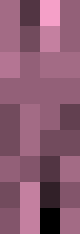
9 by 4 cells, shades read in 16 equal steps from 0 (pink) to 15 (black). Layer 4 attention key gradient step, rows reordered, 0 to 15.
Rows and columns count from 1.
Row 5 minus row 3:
4 -1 1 4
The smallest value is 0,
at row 1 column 3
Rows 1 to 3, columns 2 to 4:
10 0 6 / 8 3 6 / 6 5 5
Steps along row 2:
up down up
